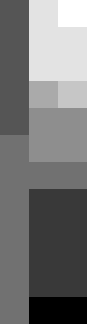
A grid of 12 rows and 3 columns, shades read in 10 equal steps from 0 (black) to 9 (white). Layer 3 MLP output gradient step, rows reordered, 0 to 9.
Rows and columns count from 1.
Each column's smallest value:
3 0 0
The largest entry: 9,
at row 1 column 3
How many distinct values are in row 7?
1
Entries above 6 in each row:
2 2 2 1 0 0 0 0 0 0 0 0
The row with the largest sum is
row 1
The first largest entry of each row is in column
3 2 2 3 2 2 1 1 1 1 1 1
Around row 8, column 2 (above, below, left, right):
4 2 4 2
